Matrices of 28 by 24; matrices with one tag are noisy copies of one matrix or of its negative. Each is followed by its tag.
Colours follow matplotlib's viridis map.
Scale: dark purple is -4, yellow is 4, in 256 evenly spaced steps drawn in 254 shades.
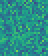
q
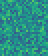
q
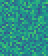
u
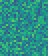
u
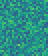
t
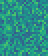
q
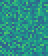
u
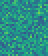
u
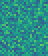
u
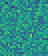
u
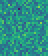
q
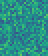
q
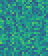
q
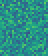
t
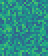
q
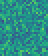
q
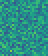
u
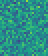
t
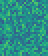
q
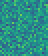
u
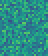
t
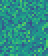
t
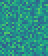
u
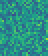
q
